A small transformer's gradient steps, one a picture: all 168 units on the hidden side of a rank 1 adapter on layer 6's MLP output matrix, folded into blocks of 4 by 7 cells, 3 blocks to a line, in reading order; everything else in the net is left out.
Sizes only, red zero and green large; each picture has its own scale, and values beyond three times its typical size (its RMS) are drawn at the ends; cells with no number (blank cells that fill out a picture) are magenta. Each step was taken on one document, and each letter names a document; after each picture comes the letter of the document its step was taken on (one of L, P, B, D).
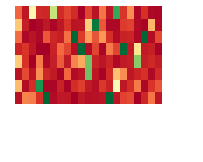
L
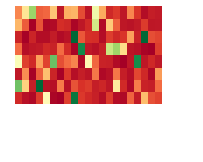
L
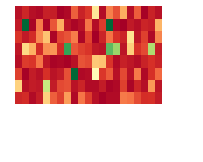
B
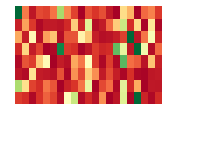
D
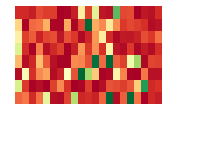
L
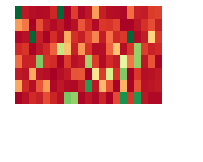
D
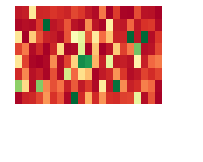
L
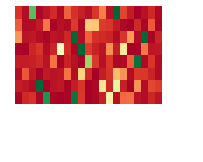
L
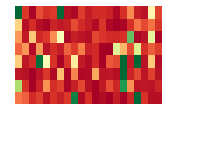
D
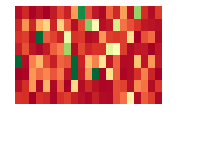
B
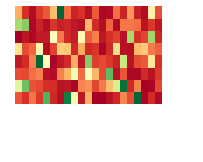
D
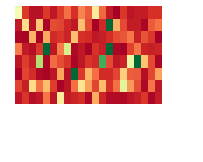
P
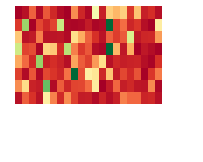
B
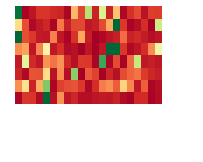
P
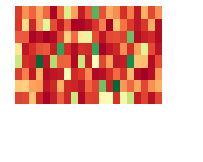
L
